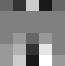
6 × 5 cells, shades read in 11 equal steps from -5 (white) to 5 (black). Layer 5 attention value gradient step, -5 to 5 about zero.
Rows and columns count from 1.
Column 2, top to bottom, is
3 0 0 -1 -2 -3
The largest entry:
4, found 2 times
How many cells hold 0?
13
